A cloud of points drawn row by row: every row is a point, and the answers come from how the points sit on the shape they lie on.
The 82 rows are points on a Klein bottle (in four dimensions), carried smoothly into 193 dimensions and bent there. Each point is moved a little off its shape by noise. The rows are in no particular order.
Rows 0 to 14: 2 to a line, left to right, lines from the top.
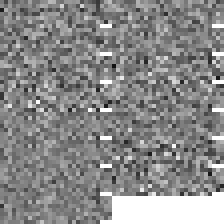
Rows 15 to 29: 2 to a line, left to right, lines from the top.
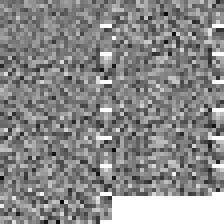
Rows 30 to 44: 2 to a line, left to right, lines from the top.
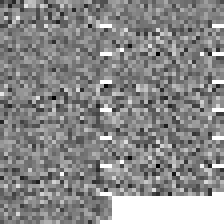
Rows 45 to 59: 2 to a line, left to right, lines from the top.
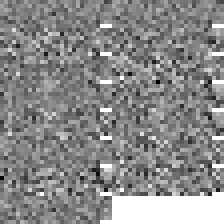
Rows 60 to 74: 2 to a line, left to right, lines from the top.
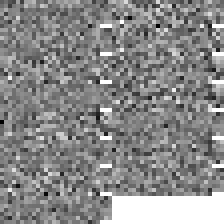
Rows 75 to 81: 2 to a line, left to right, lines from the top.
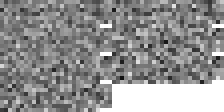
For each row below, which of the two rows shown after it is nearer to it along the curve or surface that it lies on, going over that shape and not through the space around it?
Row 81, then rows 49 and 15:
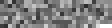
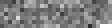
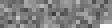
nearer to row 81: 15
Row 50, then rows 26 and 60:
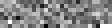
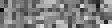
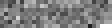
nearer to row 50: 26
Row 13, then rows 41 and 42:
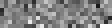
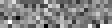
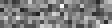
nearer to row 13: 41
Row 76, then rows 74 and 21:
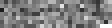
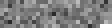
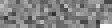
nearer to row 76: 74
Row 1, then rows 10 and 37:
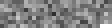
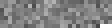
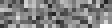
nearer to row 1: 37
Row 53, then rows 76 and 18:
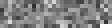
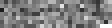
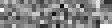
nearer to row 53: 76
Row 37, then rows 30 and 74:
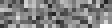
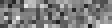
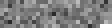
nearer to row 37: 30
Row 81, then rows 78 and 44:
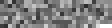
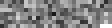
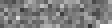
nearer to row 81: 78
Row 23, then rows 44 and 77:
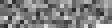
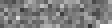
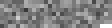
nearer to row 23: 77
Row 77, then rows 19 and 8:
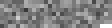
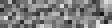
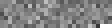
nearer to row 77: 19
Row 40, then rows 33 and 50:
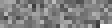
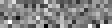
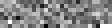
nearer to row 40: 50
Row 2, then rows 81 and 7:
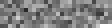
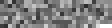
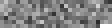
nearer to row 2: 81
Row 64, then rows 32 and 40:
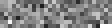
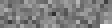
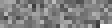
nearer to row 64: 40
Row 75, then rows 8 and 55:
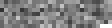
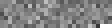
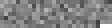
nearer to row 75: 8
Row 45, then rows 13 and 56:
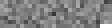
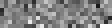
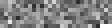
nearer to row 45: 56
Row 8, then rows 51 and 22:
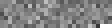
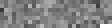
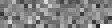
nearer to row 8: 22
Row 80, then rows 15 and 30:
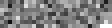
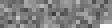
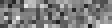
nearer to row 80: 30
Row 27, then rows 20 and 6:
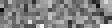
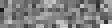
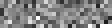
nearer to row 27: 6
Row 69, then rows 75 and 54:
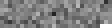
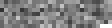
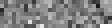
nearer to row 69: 75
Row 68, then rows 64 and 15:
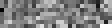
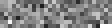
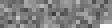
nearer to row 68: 64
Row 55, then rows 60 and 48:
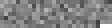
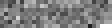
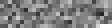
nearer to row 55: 60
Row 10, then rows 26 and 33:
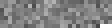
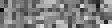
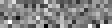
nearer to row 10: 26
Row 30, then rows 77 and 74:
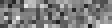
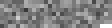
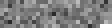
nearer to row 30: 74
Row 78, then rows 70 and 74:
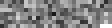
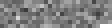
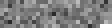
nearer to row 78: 70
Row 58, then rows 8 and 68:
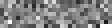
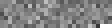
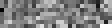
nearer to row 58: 68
